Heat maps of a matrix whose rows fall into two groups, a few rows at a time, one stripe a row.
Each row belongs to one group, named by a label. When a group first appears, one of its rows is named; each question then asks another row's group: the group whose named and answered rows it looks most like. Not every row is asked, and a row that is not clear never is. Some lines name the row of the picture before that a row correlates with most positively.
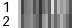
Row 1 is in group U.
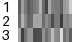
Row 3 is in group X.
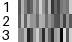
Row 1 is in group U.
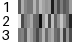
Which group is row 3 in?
X
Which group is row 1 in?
U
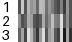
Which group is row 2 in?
X
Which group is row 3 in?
X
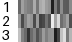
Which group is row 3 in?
U
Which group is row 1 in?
U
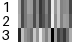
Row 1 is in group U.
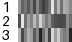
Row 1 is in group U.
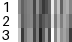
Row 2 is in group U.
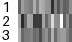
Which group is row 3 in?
U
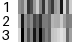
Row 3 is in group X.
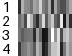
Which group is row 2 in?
X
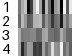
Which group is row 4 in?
X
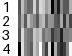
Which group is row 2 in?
X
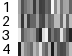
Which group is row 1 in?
U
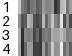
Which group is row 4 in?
X
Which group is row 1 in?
U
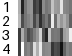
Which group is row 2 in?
U
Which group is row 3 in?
U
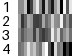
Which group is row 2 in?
X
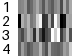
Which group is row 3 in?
U
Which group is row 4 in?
U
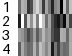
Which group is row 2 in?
X
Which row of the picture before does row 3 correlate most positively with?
4
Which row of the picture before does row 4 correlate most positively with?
4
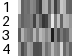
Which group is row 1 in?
U
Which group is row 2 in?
U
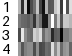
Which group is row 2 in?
U
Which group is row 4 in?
U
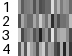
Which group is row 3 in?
U
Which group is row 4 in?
X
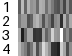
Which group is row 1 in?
X
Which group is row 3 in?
X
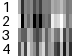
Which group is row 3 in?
X
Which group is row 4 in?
X
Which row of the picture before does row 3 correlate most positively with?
3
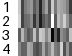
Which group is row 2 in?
U
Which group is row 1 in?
U
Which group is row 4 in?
X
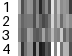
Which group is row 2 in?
U
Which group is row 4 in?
U
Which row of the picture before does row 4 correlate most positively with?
2
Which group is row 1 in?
U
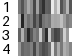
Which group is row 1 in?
U
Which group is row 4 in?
U
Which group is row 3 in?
U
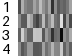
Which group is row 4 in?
X
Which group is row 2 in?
X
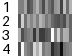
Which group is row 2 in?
X
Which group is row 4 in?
X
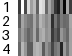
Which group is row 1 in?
X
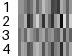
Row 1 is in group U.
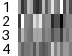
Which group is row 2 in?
X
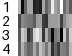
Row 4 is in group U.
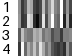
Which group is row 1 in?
X
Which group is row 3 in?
X
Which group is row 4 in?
X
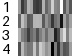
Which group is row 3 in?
U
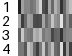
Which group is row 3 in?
X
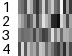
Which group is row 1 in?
X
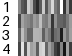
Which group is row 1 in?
X
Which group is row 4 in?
X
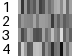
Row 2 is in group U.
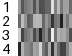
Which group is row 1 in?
U
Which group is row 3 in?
U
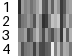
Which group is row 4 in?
U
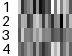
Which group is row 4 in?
U
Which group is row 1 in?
U
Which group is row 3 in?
X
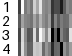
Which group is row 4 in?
X
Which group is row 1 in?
X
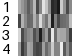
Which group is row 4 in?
X
